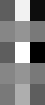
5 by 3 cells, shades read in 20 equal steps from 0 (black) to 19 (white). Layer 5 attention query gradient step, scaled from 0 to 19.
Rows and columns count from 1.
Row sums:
26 30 26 30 29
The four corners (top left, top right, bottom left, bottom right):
7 1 9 7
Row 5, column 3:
7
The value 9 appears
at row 2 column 3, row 4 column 3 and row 5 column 1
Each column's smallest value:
7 11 0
